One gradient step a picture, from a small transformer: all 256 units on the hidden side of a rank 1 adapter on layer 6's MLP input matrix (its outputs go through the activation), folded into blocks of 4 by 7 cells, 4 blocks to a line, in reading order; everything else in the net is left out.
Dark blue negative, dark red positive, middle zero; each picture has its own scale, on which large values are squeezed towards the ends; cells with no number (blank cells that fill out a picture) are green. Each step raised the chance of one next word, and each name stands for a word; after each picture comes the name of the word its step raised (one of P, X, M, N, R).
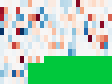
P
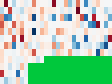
P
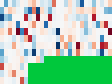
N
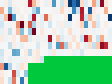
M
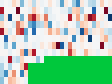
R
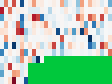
R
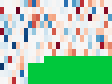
R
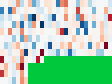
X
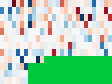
X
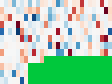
N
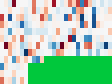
M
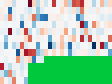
M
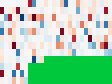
P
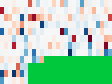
P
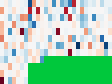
M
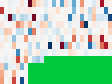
M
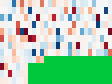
N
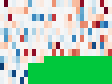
N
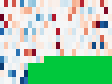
N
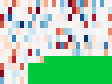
M
